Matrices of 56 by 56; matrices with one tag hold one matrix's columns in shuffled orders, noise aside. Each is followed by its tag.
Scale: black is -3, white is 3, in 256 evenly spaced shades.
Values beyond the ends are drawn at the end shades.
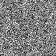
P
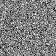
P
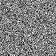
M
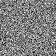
M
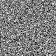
M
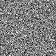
M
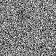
P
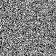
P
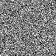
M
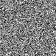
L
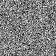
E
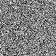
L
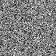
P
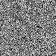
E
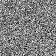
L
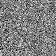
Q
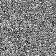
Q
